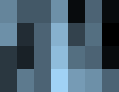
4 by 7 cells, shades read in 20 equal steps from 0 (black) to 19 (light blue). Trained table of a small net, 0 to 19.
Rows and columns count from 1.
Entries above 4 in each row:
5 5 5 7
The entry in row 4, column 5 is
14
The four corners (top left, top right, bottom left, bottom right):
12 1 5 9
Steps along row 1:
down same up down up down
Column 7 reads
1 0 1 9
